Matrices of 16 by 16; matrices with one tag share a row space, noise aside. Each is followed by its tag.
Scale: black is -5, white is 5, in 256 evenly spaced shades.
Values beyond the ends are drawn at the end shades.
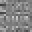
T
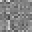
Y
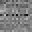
T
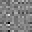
Y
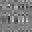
Y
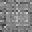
T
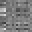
T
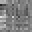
T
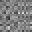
Y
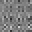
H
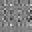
H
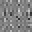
H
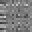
T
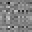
Y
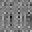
H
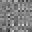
Y
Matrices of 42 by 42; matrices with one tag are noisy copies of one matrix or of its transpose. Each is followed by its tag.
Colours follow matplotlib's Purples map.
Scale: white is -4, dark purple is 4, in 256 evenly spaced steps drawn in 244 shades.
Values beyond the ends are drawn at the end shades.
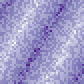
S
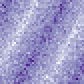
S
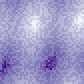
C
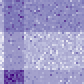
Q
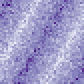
S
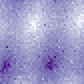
C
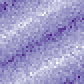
S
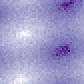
C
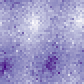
C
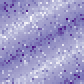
S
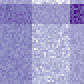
Q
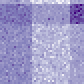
Q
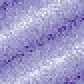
S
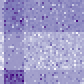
Q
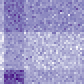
Q
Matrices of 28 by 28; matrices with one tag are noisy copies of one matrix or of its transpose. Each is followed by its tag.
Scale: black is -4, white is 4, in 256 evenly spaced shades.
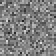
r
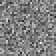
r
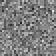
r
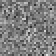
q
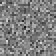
r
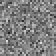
r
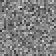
r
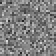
r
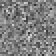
q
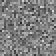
r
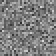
r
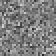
q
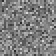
r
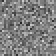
r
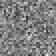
q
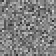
r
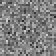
r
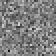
q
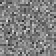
r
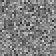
r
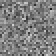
q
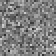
q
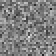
q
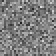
r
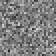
q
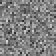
r
